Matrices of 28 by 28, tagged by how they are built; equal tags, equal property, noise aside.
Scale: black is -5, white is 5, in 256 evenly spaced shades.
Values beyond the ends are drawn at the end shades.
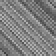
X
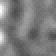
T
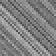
X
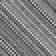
X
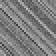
X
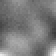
T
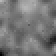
T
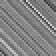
X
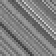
X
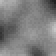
T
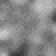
T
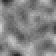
T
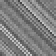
X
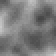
T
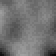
T
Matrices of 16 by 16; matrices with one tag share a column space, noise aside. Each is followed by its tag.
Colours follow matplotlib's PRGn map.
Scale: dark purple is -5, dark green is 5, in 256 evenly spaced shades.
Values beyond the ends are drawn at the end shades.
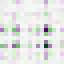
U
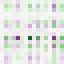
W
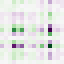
U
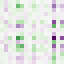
W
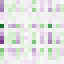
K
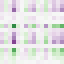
K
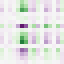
K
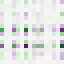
U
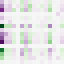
K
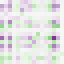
W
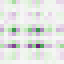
U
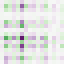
W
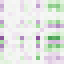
W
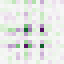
U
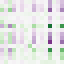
K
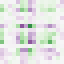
K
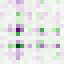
U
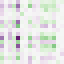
W
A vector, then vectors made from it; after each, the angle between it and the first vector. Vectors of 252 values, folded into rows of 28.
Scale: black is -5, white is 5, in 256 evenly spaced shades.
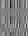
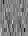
orthogonal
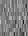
partly opposed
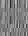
nearly parallel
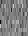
orthogonal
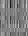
nearly parallel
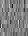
partly aligned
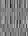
nearly parallel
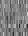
partly aligned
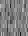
partly aligned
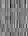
nearly parallel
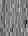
partly opposed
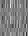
nearly opposite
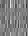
nearly opposite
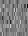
orthogonal
